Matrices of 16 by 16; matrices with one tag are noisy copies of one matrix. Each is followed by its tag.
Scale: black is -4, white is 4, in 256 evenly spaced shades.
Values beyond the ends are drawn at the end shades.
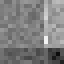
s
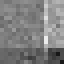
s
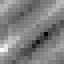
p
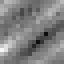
p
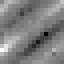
p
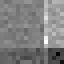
s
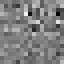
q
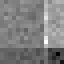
s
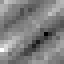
p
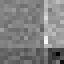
s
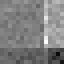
s
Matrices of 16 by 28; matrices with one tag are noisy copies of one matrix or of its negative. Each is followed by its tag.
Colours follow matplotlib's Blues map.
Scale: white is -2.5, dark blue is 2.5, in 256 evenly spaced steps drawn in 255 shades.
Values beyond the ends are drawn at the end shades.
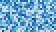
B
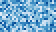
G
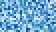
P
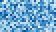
G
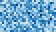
G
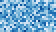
G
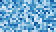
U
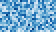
B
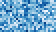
U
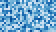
P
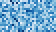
B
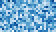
U
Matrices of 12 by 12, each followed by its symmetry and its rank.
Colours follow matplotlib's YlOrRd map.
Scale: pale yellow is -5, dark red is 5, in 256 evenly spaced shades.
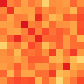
symmetric, full rank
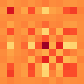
symmetric, rank two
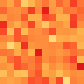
antisymmetric, full rank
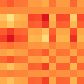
neither, rank one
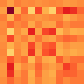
symmetric, rank two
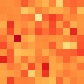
antisymmetric, full rank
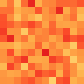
neither, full rank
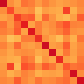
symmetric, full rank
